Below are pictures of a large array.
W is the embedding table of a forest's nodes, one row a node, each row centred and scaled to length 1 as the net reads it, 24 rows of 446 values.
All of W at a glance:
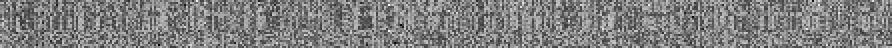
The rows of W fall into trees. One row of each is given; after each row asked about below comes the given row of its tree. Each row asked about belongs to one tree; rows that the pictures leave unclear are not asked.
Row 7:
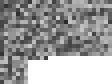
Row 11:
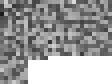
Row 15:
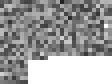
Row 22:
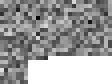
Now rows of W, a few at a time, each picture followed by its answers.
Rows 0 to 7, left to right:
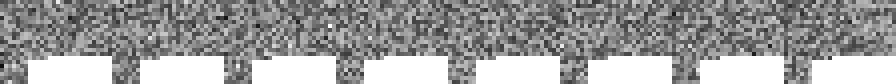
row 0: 15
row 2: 15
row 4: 11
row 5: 11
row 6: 7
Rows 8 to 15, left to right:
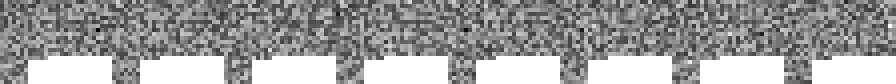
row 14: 11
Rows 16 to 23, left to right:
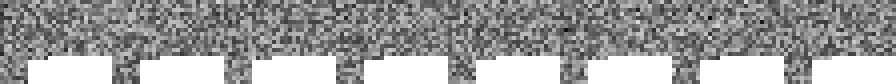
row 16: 7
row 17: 22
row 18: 11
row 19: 22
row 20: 7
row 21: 7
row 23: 11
